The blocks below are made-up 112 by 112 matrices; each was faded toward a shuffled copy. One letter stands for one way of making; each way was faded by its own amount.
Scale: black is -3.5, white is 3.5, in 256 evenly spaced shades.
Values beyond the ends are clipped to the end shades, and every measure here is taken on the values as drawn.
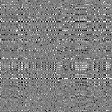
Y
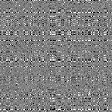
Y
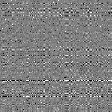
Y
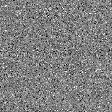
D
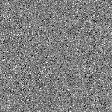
D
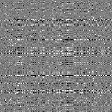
Y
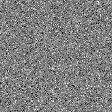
D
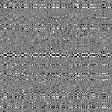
Y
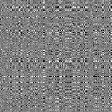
Y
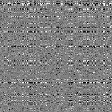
Y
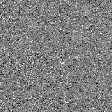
D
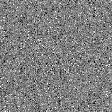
D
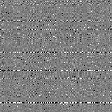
Y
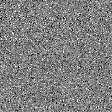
D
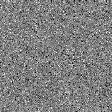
D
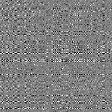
Y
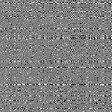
Y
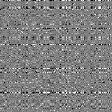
Y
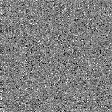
D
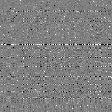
Y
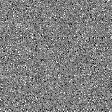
D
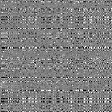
Y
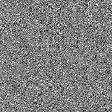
D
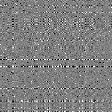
Y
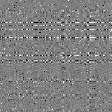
Y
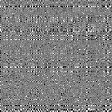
Y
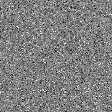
D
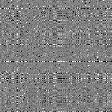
Y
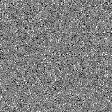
D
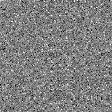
D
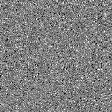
D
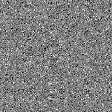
D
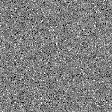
D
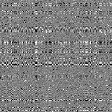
Y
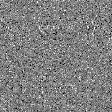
D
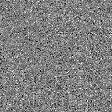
D
